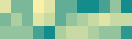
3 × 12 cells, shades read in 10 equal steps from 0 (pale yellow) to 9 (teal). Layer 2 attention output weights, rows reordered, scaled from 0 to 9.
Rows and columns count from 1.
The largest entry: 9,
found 4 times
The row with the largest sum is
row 1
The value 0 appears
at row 1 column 4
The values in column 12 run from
2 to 9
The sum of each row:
62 36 54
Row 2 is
5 3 5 1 2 6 4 3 2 1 2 2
